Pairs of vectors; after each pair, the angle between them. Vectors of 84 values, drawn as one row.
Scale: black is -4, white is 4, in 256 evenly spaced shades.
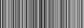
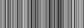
orthogonal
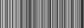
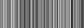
partly aligned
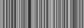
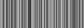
nearly parallel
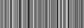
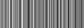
nearly parallel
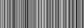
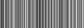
nearly opposite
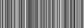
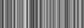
partly aligned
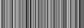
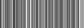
nearly opposite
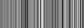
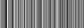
orthogonal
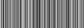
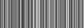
nearly opposite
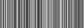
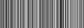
partly opposed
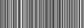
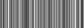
orthogonal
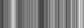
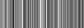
partly opposed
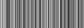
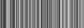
nearly opposite
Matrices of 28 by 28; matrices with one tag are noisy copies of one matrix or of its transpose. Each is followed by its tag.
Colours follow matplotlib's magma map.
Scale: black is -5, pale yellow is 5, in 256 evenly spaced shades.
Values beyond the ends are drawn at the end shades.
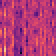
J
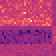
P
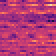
J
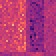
P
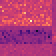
P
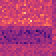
P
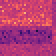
P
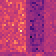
P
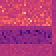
P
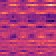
J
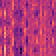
J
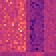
P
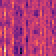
J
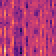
J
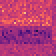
P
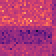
P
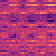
J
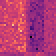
P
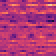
J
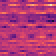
J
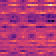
J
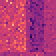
P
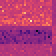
P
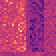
P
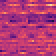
J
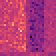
P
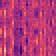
J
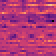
J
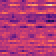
J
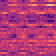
J
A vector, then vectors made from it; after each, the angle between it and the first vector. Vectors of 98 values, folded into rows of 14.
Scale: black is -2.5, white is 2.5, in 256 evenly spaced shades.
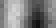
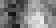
nearly opposite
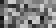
orthogonal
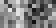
partly aligned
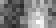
nearly opposite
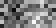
partly opposed
